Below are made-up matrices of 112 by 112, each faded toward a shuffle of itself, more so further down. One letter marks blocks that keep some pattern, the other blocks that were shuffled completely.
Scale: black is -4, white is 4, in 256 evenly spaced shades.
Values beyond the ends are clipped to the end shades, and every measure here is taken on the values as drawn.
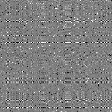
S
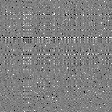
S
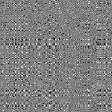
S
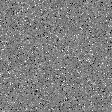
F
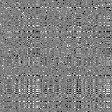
S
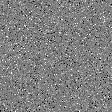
F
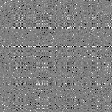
S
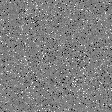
F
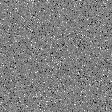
F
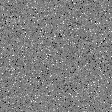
F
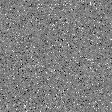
F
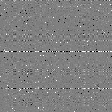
S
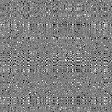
S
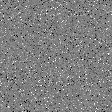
F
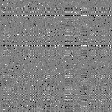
S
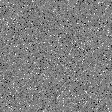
F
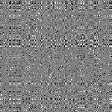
S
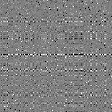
S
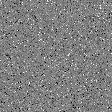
F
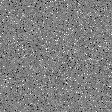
F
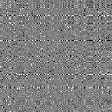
S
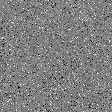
F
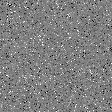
F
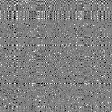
S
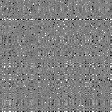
S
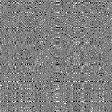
S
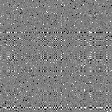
S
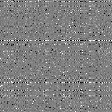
S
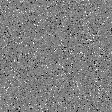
F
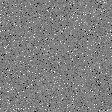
F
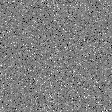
F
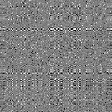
S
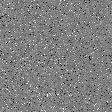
F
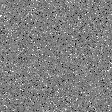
F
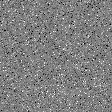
F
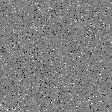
F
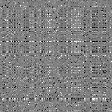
S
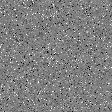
F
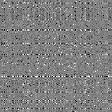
S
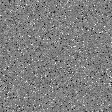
F
